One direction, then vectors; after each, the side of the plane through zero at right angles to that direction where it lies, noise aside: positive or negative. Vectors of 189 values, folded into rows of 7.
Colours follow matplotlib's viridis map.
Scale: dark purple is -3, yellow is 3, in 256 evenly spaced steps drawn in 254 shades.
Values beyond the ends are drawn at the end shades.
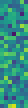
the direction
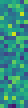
negative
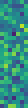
positive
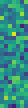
negative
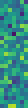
positive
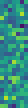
negative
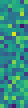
negative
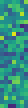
negative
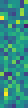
negative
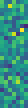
negative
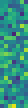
positive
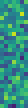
negative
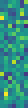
negative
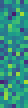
negative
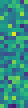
negative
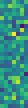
negative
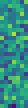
negative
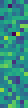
positive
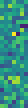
negative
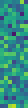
positive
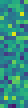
negative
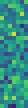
negative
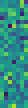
positive
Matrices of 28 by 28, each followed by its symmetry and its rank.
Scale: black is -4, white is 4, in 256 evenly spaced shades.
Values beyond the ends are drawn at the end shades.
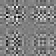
antisymmetric, rank two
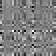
neither, rank three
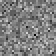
symmetric, full rank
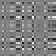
neither, rank one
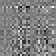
neither, rank three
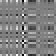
neither, rank one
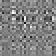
neither, rank three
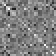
symmetric, rank five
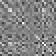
symmetric, rank five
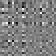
antisymmetric, rank two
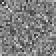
symmetric, full rank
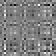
antisymmetric, rank two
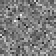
symmetric, full rank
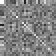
symmetric, rank five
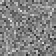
symmetric, full rank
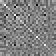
symmetric, rank five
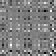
antisymmetric, rank two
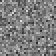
symmetric, full rank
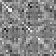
symmetric, rank five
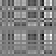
neither, rank one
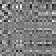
neither, rank three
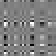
neither, rank one
